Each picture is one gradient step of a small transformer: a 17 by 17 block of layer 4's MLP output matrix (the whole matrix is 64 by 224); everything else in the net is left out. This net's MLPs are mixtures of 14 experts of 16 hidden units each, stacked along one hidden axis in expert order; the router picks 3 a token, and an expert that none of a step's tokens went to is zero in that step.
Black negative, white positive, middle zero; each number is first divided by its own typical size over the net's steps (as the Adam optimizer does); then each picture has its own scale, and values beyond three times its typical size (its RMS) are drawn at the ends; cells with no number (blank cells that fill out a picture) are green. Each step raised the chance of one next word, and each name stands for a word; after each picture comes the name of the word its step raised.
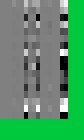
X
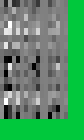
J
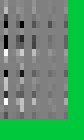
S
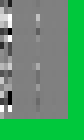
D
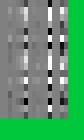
D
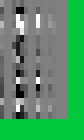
J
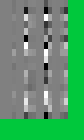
S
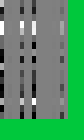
J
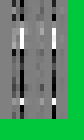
J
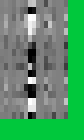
J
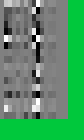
X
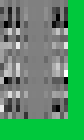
S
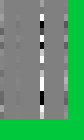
D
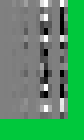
X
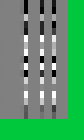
D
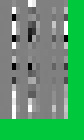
X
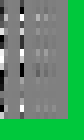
S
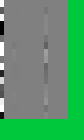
S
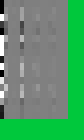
D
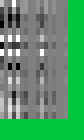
X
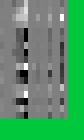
D
